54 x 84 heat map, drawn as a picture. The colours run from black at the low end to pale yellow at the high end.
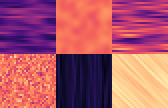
The table splits into 2 rows of 3 panels. Panel 1,1: low, streaked across. Panel 1,2: high, blotchy, faint in contrast. Panel 1,3: middling, streaked across, strong in contrast. Panel 2,1: high, fine-grained. Panel 2,2: very low, streaked downward, faint in contrast. Panel 2,3: very high, slanting down to the right, faint in contrast.
